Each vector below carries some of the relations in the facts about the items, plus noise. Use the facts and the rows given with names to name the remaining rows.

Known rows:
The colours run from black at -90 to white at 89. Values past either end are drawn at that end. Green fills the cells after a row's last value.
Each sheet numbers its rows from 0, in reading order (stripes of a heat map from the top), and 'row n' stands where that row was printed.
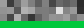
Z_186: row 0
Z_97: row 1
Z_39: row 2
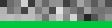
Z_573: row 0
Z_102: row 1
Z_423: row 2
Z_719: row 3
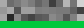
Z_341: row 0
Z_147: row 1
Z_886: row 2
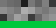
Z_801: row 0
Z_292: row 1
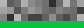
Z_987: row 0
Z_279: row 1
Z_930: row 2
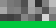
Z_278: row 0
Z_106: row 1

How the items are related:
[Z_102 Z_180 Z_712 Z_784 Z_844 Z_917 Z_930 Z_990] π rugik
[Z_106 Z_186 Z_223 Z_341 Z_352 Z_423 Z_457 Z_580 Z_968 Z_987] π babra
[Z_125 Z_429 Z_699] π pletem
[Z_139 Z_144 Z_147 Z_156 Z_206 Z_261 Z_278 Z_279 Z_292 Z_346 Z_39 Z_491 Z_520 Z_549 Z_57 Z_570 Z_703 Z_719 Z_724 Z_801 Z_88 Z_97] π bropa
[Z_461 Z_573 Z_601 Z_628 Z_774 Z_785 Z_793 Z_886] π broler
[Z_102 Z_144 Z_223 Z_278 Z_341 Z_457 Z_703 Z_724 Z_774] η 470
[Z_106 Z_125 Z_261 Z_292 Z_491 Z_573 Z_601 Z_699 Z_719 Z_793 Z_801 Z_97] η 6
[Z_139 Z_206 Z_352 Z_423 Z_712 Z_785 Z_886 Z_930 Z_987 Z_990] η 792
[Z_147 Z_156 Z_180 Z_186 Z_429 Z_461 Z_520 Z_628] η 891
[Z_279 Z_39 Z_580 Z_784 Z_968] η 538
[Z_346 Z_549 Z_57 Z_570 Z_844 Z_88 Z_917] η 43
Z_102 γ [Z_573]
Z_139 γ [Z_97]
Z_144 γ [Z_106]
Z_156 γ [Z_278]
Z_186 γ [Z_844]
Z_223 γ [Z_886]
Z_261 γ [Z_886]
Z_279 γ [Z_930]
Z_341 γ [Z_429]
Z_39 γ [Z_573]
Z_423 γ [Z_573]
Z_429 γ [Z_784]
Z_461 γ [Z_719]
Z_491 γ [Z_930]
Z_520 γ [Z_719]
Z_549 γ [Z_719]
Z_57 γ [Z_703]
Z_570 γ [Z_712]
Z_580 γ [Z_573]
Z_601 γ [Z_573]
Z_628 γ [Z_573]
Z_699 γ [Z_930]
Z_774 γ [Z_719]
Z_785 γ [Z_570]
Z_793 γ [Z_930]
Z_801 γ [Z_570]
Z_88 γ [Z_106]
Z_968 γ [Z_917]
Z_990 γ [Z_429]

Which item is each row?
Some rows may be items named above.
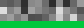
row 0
Z_39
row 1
Z_139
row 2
Z_580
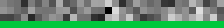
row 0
Z_279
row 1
Z_719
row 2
Z_968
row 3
Z_712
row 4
Z_580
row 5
Z_520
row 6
Z_628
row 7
Z_423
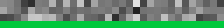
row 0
Z_206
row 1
Z_601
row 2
Z_774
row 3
Z_429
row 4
Z_784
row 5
Z_125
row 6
Z_785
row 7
Z_147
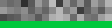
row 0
Z_156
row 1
Z_461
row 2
Z_102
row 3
Z_793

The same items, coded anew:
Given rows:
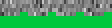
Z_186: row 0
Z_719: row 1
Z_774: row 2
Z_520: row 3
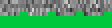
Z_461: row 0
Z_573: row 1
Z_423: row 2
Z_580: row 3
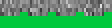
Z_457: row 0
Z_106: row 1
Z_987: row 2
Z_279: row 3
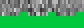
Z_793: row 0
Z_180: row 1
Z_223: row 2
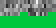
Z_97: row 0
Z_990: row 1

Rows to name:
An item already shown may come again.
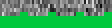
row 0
Z_793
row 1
Z_699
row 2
Z_968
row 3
Z_429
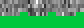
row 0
Z_628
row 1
Z_990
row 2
Z_719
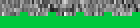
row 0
Z_793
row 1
Z_699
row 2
Z_102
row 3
Z_39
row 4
Z_125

